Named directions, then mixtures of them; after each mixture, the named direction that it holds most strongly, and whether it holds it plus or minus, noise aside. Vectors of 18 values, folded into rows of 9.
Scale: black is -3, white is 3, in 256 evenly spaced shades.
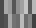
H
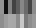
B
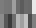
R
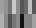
H, minus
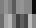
R, minus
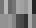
R, minus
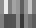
B, minus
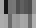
B, plus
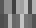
H, plus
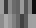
R, minus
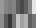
R, plus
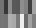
B, plus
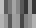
H, minus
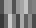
H, plus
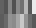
H, plus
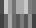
H, plus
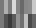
R, plus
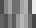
H, plus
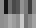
B, plus
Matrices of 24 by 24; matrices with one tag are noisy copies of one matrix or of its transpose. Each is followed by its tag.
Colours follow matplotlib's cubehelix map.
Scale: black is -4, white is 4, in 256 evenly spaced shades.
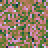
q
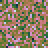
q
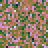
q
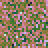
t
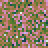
t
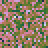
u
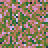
u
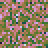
u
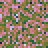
u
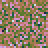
t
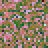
u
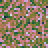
q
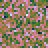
q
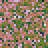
u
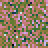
t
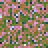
u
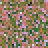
t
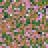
q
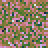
t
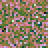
t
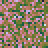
u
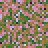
u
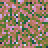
u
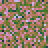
u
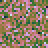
q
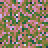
u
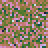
t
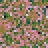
q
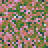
u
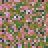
u
